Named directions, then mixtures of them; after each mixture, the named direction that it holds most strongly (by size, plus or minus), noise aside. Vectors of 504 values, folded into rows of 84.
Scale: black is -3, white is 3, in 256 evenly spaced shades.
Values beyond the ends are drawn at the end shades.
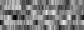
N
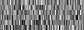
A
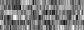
N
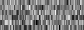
A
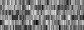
N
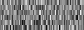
A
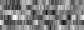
N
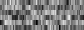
N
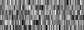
A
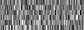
A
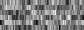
N
